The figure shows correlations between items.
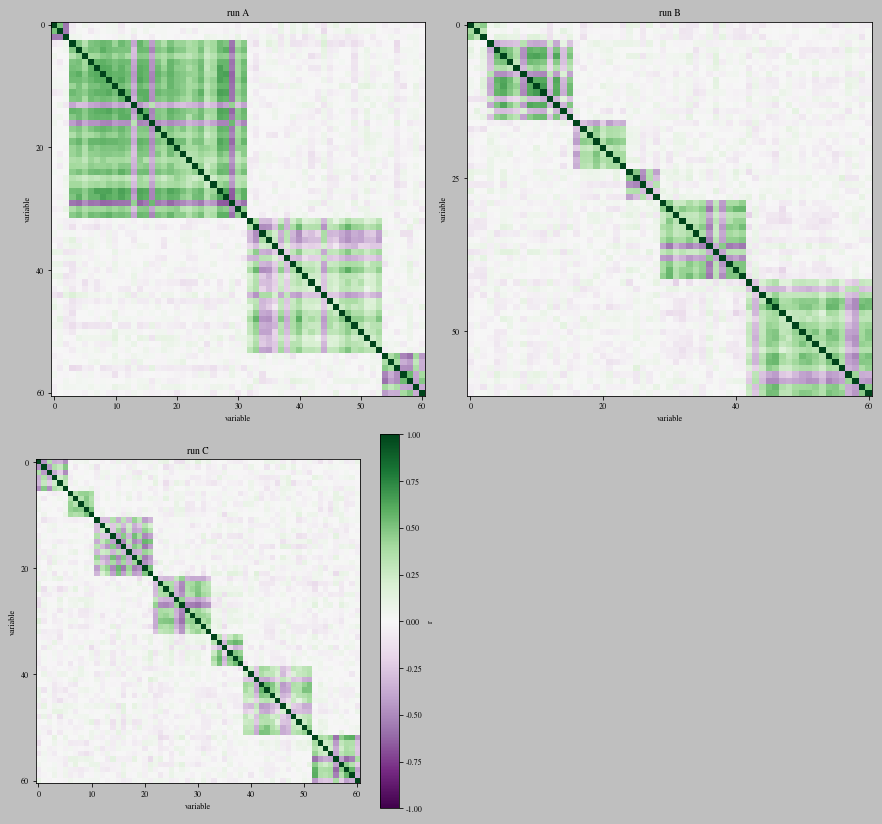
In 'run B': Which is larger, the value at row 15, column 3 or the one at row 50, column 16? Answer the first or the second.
the second
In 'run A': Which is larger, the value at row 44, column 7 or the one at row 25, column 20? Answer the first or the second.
the second
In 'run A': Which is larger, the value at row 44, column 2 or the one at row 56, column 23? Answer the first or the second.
the first
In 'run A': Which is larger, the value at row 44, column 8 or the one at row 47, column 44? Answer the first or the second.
the first
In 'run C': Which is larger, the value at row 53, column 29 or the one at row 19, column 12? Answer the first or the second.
the first
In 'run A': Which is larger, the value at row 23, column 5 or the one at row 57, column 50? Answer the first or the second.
the first
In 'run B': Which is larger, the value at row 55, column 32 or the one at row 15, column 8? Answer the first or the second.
the first
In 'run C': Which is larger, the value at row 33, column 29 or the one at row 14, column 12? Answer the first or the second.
the first
